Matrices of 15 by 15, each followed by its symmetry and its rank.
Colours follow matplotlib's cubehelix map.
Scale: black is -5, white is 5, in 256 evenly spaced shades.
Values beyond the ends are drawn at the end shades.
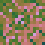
symmetric, full rank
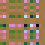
neither, rank one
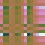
neither, rank one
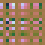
neither, rank one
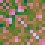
symmetric, full rank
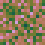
symmetric, full rank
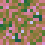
symmetric, full rank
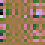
neither, rank two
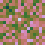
symmetric, full rank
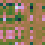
neither, rank two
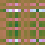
neither, rank one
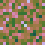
symmetric, full rank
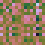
neither, rank two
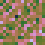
symmetric, full rank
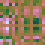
neither, rank two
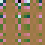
neither, rank one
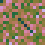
symmetric, full rank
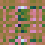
neither, rank two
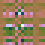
neither, rank two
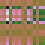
neither, rank one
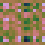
neither, rank two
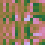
neither, rank two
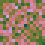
symmetric, full rank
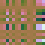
neither, rank one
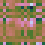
neither, rank two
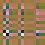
neither, rank one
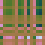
neither, rank one
